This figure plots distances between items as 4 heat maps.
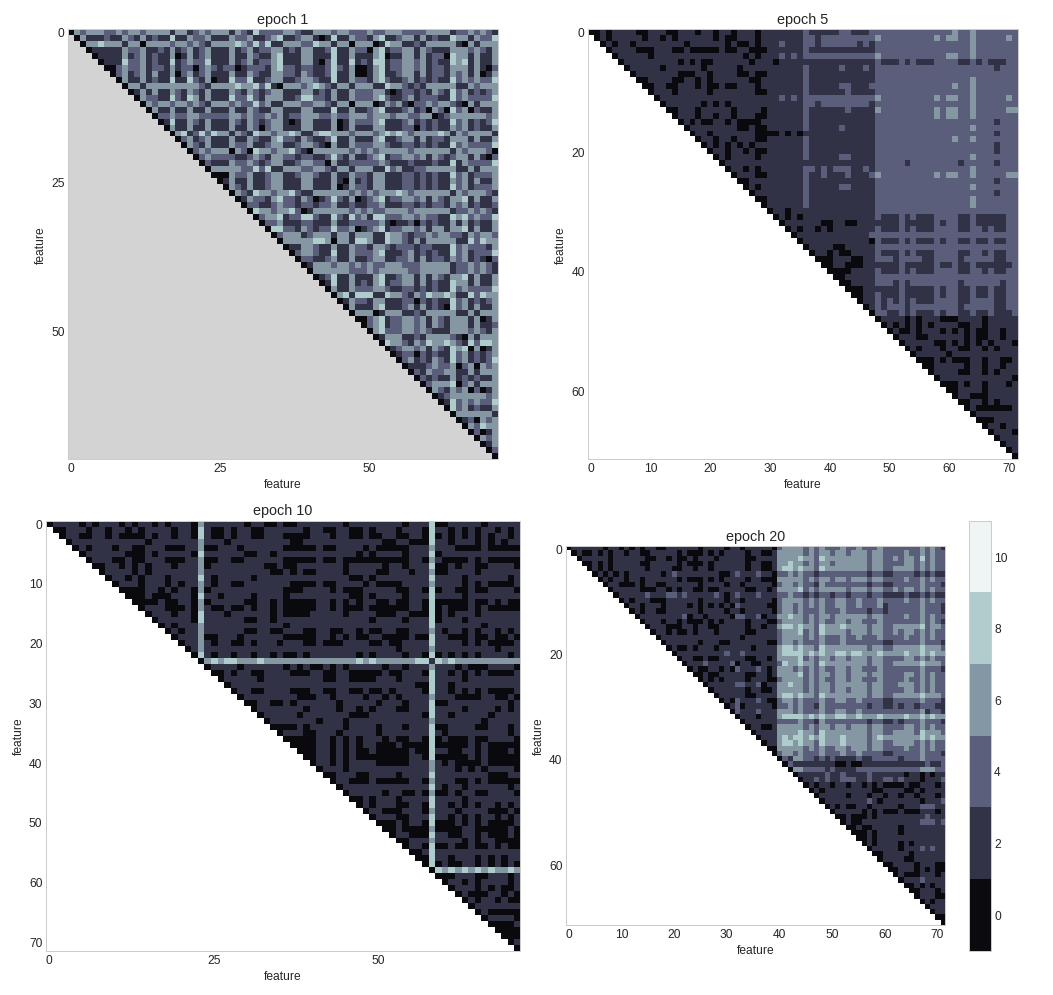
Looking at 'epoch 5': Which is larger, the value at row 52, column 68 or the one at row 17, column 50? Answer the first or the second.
the second
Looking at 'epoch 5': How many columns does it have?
72
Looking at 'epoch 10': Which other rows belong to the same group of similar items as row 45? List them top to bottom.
0, 1, 2, 3, 4, 5, 6, 7, 8, 9, 10, 11, 12, 13, 14, 15, 16, 17, 18, 19, 20, 21, 22, 24, 25, 26, 27, 28, 29, 30, 31, 32, 33, 34, 35, 36, 37, 38, 39, 40, 41, 42, 43, 44, 46, 47, 48, 49, 50, 51, 52, 53, 54, 55, 56, 57, 59, 60, 61, 62, 63, 64, 65, 66, 67, 68, 69, 70, 71
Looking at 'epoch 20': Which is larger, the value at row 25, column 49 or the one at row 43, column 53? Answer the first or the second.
the first
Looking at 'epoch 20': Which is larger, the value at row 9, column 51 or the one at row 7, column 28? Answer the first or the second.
the first
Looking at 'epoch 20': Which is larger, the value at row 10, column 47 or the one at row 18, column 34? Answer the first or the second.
the first
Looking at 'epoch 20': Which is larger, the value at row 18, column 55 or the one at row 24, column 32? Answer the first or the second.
the first
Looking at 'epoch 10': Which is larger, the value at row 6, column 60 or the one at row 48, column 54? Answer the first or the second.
the second
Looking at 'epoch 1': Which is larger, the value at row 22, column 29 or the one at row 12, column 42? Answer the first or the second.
the second
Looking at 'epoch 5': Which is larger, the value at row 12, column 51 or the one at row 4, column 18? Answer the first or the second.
the first
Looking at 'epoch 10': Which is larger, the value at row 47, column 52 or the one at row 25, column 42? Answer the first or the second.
the first
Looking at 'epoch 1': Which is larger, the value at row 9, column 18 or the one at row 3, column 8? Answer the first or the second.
the first
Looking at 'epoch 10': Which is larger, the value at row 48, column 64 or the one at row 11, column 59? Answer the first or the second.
the first
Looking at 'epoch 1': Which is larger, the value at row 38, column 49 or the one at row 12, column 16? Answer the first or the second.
the second
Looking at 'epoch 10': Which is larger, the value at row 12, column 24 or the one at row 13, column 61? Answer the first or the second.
the first
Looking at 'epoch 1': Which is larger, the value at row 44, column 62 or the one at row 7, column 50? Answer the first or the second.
the first
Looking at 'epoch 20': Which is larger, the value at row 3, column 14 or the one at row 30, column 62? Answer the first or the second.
the second
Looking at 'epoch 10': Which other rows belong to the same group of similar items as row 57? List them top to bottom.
0, 1, 2, 3, 4, 5, 6, 7, 8, 9, 10, 11, 12, 13, 14, 15, 16, 17, 18, 19, 20, 21, 22, 24, 25, 26, 27, 28, 29, 30, 31, 32, 33, 34, 35, 36, 37, 38, 39, 40, 41, 42, 43, 44, 45, 46, 47, 48, 49, 50, 51, 52, 53, 54, 55, 56, 59, 60, 61, 62, 63, 64, 65, 66, 67, 68, 69, 70, 71
